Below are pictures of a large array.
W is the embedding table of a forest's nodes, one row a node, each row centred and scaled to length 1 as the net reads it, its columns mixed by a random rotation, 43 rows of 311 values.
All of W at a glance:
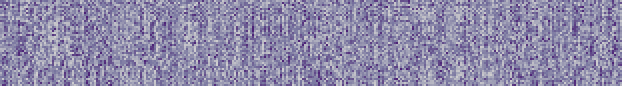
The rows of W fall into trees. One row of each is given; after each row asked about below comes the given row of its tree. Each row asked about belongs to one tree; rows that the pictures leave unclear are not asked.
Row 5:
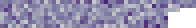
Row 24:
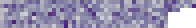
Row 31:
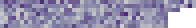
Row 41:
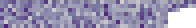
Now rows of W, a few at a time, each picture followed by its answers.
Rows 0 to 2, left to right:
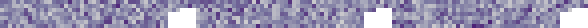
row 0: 5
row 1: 31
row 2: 24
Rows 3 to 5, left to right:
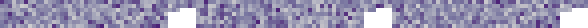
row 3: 5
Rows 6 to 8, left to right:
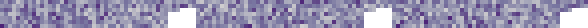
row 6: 41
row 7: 5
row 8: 41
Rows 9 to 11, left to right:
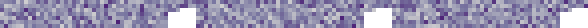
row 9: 41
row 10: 5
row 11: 24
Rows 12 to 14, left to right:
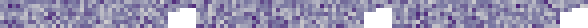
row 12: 24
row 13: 41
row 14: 41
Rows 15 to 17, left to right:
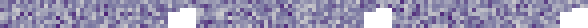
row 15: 41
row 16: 24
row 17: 41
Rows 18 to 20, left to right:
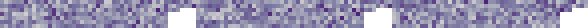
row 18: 24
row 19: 24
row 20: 31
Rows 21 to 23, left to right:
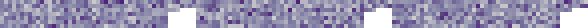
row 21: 5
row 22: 24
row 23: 24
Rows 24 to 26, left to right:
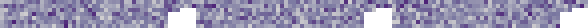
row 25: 24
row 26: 31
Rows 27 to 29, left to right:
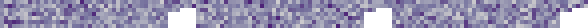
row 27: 24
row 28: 41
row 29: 41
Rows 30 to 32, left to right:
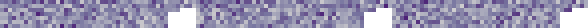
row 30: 31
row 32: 31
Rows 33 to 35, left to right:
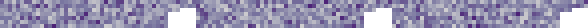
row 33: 5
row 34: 5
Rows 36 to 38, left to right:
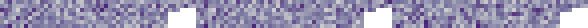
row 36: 41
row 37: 41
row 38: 41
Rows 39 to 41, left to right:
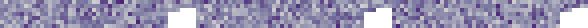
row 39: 5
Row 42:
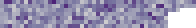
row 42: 41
